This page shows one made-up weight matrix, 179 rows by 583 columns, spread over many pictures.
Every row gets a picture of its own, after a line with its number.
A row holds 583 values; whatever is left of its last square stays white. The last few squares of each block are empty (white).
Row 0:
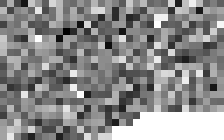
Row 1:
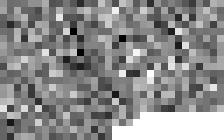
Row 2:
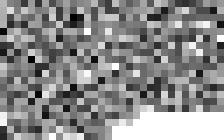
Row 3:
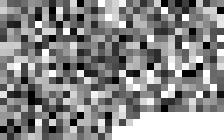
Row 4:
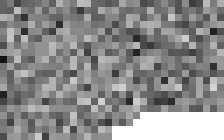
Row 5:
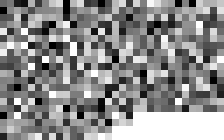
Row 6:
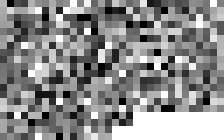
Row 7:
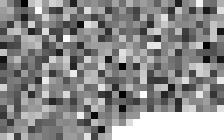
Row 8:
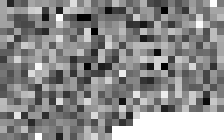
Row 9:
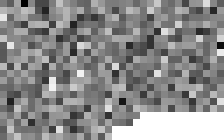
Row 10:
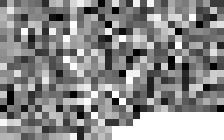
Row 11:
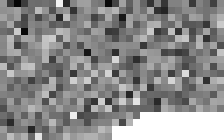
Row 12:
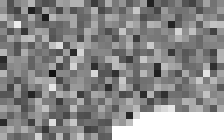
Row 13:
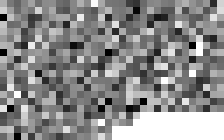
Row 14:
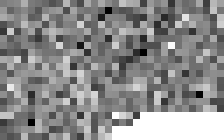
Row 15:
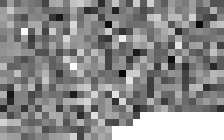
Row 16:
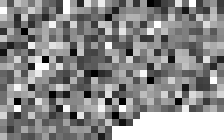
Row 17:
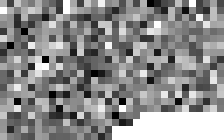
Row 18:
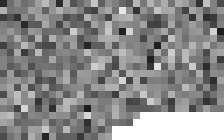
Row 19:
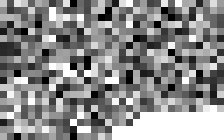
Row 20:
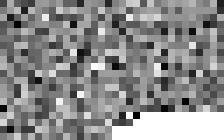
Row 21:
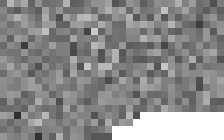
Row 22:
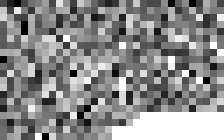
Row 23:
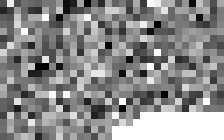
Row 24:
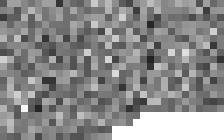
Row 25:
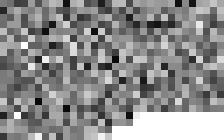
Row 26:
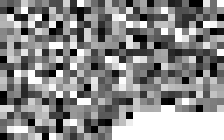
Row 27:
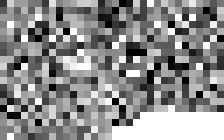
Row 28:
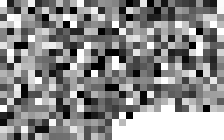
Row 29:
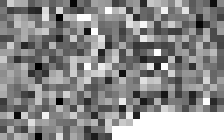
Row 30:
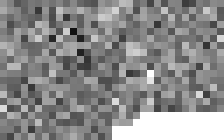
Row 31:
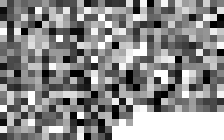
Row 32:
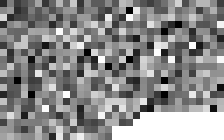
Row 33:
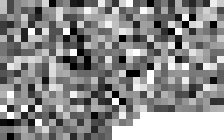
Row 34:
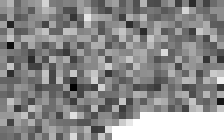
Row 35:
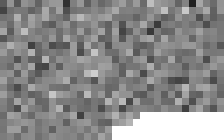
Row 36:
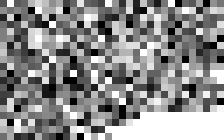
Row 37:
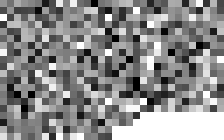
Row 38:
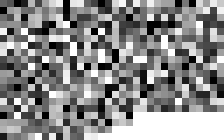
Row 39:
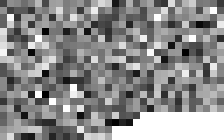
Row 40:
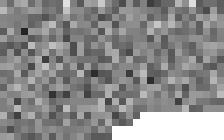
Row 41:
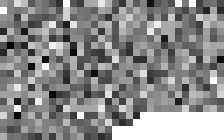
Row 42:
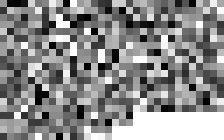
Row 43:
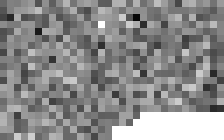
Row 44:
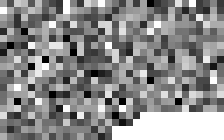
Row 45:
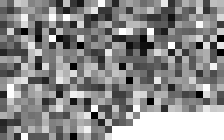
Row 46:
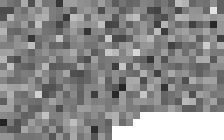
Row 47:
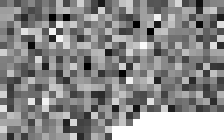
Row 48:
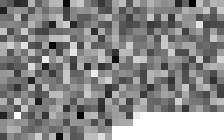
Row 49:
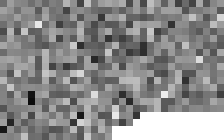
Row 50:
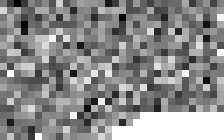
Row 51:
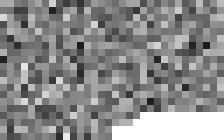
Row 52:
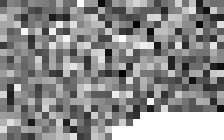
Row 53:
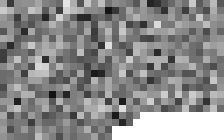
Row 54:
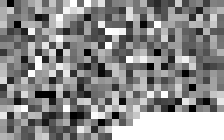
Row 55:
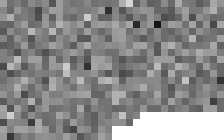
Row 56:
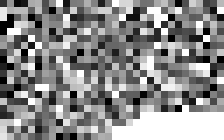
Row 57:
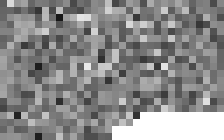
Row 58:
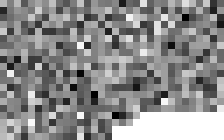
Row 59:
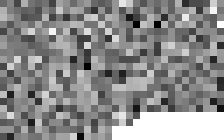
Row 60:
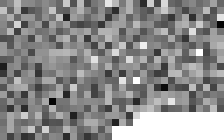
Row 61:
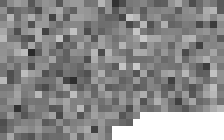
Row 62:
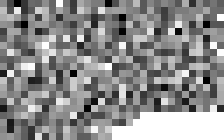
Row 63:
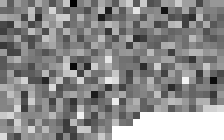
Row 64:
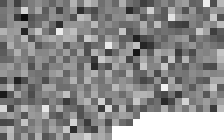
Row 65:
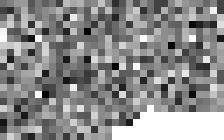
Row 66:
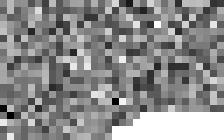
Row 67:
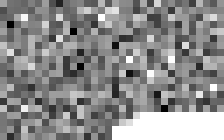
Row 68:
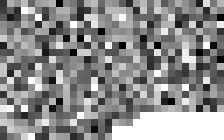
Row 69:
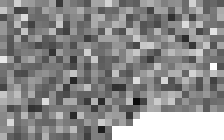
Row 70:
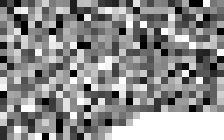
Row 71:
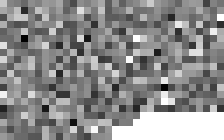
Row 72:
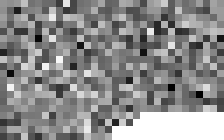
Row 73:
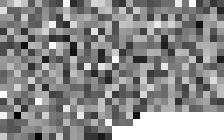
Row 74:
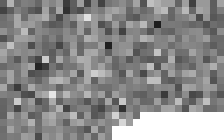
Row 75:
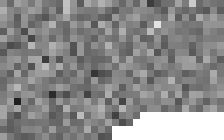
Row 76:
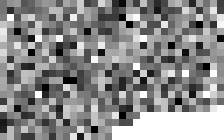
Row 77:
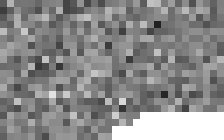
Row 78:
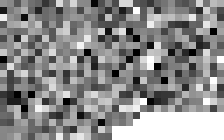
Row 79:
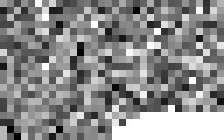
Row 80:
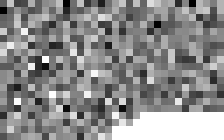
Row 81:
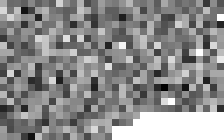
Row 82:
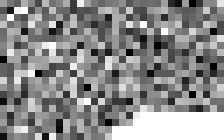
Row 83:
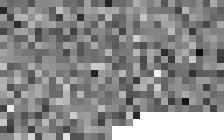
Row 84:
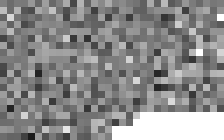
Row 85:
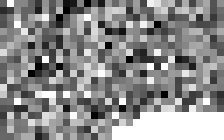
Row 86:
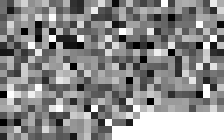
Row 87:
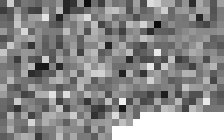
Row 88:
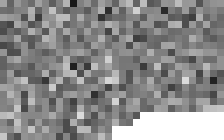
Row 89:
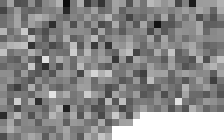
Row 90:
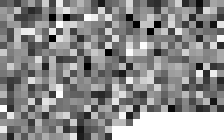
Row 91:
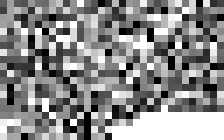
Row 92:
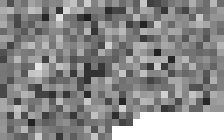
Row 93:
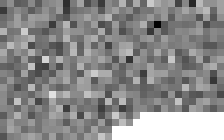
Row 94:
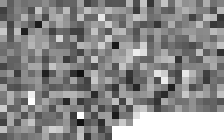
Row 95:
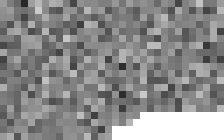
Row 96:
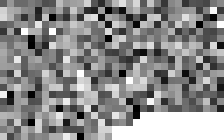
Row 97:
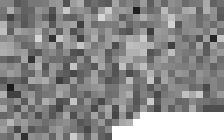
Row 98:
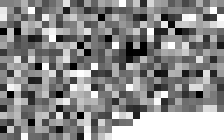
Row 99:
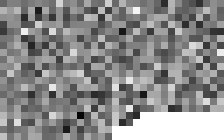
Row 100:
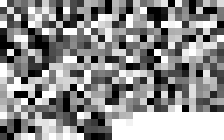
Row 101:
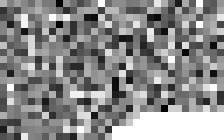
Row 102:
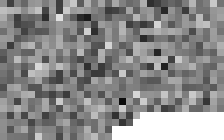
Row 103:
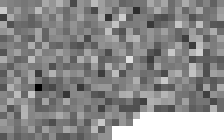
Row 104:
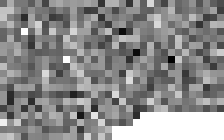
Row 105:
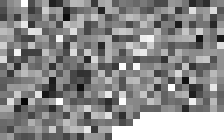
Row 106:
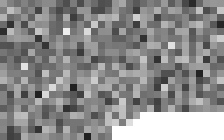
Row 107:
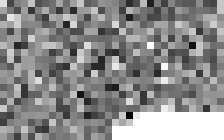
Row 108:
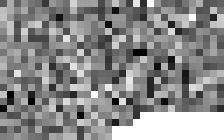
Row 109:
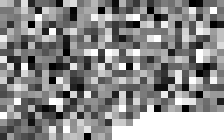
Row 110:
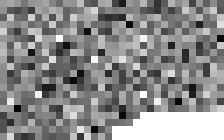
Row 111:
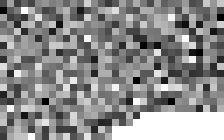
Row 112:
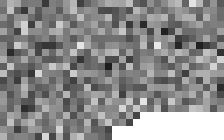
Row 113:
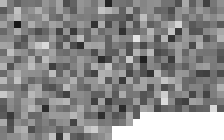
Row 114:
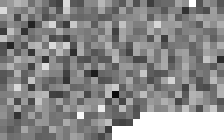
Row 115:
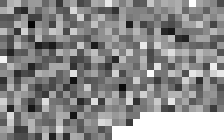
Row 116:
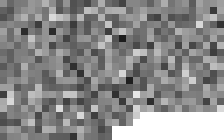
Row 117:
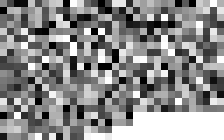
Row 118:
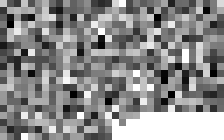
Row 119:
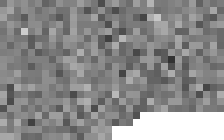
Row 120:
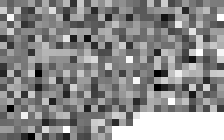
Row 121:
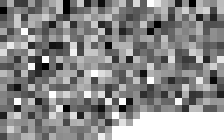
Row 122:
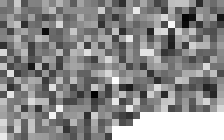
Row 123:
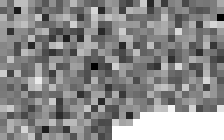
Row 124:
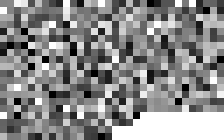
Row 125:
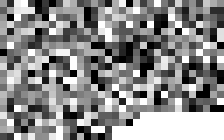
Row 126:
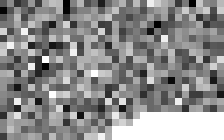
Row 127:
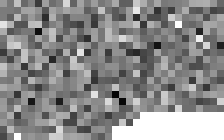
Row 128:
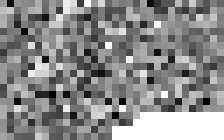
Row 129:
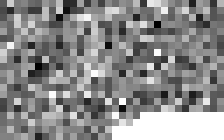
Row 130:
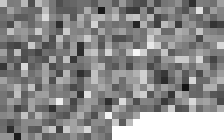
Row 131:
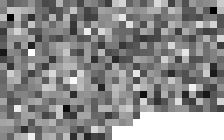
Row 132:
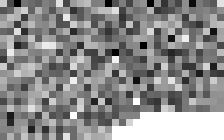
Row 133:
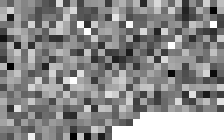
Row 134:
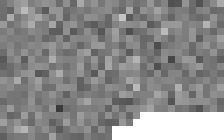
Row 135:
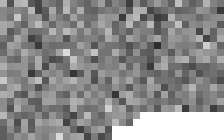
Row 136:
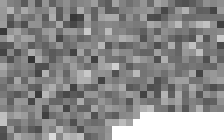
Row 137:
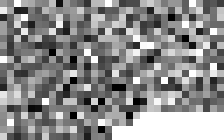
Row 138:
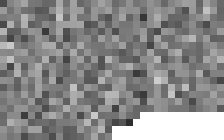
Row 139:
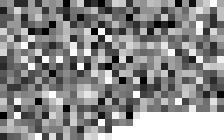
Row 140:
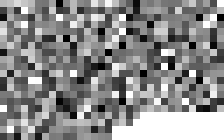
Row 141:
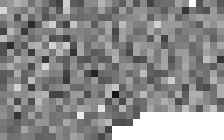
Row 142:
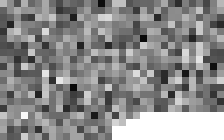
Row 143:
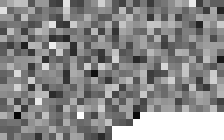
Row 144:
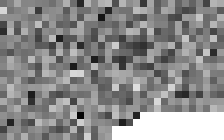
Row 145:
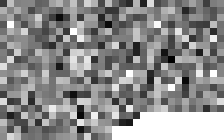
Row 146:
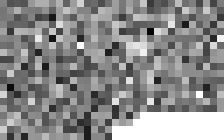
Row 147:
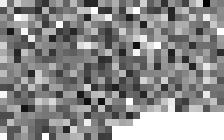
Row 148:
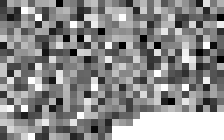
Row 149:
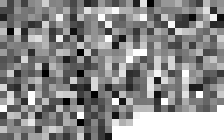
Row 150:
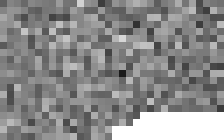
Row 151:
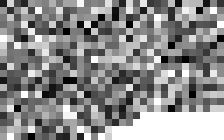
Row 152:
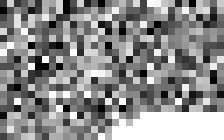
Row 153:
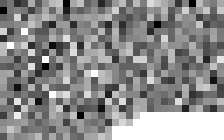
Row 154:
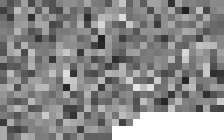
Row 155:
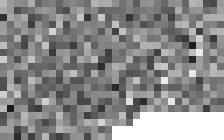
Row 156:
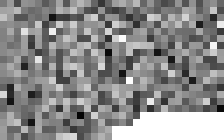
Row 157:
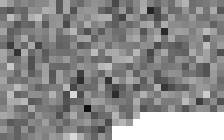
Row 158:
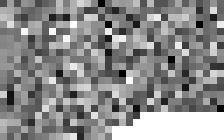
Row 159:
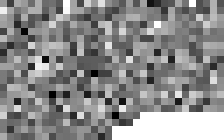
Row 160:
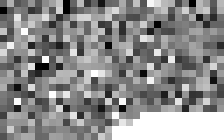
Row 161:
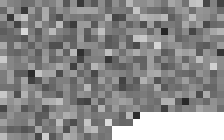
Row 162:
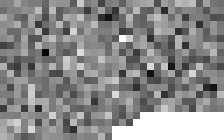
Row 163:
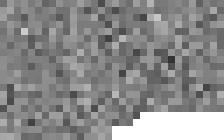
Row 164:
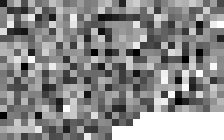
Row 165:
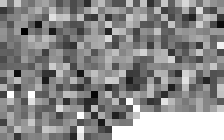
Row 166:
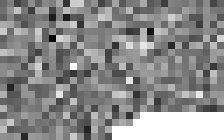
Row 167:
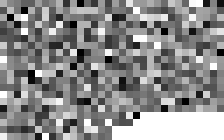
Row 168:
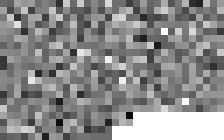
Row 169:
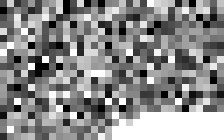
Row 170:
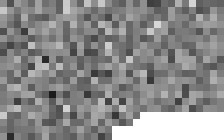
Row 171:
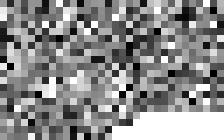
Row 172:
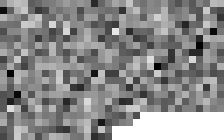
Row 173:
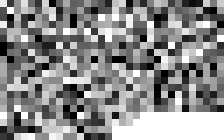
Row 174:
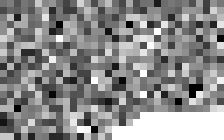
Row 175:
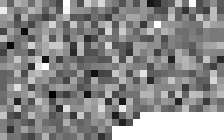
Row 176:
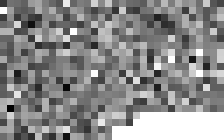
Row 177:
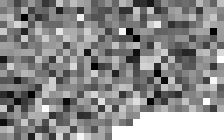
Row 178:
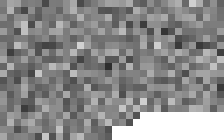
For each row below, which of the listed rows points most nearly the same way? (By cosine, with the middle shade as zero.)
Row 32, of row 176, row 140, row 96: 176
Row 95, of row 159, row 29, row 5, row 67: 5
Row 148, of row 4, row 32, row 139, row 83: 83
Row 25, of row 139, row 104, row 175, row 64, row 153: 139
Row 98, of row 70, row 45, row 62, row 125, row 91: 45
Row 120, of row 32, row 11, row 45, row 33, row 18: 18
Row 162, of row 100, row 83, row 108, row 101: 108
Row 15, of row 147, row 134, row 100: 134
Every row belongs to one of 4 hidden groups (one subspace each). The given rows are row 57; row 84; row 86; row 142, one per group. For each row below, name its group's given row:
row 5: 57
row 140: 84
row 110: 142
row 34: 142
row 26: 84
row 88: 86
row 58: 86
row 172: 84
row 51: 142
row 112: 84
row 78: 84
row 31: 86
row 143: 57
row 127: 142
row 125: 142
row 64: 84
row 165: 86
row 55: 86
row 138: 142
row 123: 84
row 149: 86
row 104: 86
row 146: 86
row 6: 57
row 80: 57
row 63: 86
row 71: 84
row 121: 57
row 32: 84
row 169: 57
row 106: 142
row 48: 57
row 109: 142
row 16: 57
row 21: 57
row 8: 57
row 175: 57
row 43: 142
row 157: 142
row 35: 57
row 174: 142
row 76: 142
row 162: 86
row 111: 84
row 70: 84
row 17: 57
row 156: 86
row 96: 86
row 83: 84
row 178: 84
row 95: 142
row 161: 84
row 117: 57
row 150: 86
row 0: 142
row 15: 86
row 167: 84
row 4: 84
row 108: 86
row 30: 86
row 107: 84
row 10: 86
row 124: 57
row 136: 142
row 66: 86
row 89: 57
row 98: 86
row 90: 86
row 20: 84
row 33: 86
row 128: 57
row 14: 86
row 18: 84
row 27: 86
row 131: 142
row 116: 86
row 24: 84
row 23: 57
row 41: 57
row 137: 84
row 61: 142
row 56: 142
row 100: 142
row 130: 142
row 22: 84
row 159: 57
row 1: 86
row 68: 84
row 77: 57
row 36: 142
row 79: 142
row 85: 57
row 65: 142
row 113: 84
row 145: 86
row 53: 57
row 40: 57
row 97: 86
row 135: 142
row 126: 57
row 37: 84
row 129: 57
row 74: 57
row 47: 86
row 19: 86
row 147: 84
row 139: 57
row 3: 86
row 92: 57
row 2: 142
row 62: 84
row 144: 86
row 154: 142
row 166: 86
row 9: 142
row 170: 57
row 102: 57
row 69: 84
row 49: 86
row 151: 142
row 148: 84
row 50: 84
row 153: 57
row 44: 57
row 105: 142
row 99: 86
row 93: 57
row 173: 142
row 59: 86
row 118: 142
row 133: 142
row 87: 57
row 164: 142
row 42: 57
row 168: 84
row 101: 86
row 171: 142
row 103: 84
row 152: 57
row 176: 84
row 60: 84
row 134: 84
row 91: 86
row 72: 86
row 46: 142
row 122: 86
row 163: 86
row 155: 84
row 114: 57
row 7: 142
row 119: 86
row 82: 84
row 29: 57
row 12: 84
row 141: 57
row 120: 84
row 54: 57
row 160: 57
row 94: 86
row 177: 84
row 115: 84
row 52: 86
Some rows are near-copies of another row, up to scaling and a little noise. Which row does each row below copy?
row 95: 7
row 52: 150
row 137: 69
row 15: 10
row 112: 178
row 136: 2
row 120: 84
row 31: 94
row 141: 114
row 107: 28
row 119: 163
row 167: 161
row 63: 88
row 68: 148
